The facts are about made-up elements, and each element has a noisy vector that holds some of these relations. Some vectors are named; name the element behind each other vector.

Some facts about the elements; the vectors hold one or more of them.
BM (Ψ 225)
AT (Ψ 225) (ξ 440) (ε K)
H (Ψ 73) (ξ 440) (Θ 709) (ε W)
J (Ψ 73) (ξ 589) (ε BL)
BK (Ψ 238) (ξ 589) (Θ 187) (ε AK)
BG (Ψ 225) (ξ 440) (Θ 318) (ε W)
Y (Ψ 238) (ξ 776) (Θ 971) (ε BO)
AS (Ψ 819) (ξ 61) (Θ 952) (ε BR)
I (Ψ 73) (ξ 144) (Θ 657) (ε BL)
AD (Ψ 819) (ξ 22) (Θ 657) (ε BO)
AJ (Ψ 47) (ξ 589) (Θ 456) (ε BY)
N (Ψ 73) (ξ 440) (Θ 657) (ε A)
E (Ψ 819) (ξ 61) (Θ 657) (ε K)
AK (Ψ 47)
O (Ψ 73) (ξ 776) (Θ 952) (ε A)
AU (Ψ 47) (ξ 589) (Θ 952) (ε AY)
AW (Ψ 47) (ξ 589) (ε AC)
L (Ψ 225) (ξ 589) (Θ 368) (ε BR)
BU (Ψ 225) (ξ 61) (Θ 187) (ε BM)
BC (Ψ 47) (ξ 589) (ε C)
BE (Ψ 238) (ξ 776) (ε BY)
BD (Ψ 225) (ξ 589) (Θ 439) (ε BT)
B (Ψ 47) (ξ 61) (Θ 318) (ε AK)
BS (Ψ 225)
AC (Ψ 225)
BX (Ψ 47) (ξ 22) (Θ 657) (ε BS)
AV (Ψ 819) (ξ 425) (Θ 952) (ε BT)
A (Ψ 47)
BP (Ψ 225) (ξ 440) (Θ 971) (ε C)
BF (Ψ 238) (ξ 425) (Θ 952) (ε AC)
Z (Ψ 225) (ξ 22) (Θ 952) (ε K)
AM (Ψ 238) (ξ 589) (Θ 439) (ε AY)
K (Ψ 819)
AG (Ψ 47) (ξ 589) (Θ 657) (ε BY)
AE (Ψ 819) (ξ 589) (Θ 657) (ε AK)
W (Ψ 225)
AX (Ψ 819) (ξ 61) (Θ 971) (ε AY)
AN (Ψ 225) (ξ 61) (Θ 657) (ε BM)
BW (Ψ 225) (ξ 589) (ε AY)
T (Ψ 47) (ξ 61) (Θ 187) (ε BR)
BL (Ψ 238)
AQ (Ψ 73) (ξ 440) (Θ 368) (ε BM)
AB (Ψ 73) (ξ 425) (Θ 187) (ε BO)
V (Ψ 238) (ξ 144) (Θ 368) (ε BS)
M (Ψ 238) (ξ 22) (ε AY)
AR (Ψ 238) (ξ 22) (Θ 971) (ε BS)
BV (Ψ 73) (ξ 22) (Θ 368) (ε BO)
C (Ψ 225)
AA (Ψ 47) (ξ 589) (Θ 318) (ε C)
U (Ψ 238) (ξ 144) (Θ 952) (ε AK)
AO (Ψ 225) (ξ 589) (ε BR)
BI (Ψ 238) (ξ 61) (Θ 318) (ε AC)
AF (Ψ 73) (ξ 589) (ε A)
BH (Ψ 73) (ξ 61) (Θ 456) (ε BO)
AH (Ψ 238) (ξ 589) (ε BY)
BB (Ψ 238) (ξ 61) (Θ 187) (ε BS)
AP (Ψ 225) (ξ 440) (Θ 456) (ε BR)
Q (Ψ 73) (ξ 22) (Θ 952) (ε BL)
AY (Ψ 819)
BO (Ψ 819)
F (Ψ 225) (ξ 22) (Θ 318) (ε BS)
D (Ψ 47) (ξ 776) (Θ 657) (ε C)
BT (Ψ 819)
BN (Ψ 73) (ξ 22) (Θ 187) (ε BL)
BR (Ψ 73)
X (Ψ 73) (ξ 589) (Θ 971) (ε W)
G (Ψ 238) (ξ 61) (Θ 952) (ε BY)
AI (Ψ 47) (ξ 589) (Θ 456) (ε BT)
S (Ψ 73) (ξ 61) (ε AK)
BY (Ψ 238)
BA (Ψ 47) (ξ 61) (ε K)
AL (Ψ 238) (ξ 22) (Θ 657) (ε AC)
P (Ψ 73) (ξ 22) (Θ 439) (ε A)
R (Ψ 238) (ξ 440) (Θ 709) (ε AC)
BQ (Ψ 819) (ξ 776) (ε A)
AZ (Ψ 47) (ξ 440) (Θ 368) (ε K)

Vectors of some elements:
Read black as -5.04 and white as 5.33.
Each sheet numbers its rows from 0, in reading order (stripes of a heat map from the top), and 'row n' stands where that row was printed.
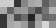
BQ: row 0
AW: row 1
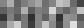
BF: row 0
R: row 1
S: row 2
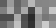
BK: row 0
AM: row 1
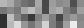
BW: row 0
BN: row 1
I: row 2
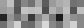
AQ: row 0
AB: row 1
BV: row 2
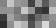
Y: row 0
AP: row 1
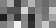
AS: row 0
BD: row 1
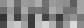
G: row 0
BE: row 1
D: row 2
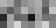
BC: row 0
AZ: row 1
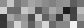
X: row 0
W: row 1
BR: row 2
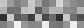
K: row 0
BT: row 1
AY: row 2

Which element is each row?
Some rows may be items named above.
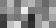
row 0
V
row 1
BD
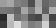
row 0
AT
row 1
BK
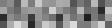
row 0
AG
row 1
Y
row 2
Q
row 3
L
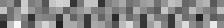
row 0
BX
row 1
AG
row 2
AF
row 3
O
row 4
Z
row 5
BG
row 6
J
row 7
AV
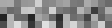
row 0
BA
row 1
AX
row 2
AT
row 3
AC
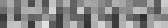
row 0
G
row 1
BB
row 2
BI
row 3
M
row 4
M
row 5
AJ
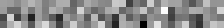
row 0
BY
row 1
AU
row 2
H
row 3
BL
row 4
AF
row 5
AR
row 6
U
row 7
Y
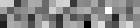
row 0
AF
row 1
AA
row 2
BQ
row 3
F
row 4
Z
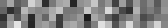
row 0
AO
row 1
P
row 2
N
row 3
AX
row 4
AP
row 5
AL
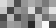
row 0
A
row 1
BS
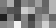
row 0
AS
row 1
AI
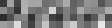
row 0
T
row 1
B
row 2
BF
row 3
AE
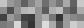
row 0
AK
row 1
BH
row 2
AJ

